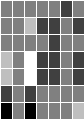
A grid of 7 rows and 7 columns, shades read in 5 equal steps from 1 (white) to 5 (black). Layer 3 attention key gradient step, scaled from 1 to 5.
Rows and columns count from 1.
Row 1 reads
3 3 3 3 3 4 3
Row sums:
22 23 22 21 21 23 24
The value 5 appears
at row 7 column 1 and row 7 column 3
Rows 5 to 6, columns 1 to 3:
2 3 1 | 4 3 4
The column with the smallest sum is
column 3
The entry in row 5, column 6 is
3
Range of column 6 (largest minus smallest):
1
